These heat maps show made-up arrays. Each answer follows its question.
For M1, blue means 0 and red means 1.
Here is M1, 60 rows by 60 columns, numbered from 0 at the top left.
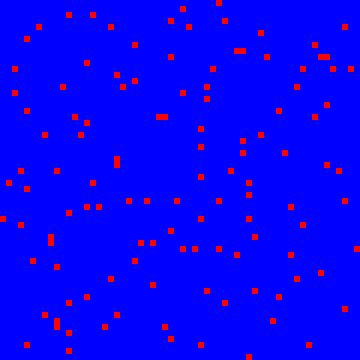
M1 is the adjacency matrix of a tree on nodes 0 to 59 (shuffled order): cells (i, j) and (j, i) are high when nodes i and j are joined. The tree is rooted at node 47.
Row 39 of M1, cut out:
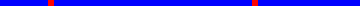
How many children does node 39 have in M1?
1
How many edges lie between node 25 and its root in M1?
1
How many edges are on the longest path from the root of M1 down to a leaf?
33
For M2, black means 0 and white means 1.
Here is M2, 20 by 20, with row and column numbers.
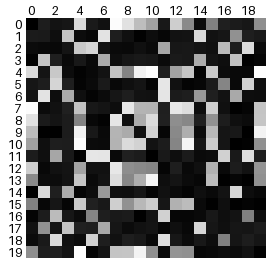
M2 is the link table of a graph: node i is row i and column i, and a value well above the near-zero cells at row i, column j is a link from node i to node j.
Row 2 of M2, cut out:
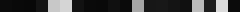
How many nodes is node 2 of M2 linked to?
5
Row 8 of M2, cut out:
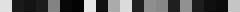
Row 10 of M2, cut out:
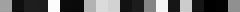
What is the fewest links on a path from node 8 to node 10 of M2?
1
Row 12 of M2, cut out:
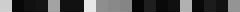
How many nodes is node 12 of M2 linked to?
8
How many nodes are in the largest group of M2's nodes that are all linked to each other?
8
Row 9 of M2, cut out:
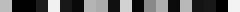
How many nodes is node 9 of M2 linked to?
9
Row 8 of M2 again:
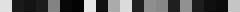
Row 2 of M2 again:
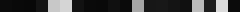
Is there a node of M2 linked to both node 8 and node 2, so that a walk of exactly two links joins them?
yes
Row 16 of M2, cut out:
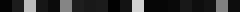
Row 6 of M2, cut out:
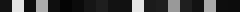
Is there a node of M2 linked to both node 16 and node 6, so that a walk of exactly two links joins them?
yes
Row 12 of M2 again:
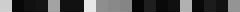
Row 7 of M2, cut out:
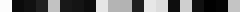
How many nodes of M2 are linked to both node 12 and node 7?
7
